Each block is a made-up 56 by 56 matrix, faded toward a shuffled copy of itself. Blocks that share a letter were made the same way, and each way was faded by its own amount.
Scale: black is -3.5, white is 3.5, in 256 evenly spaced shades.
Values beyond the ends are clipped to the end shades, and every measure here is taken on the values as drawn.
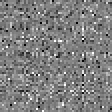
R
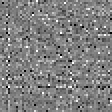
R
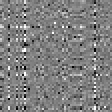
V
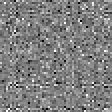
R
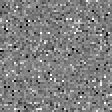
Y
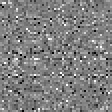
R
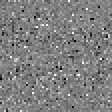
Y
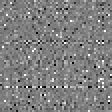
R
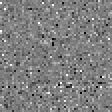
Y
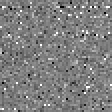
Y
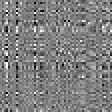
V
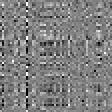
V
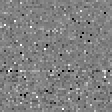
Y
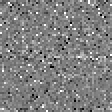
Y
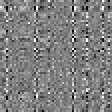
V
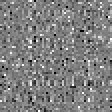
R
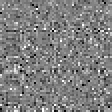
R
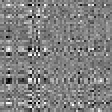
V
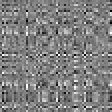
V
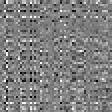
V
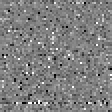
Y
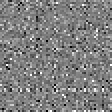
R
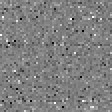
Y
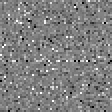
Y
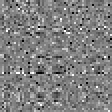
R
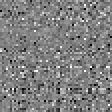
R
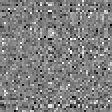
R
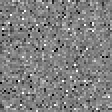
Y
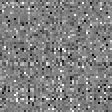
R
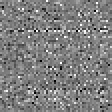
R
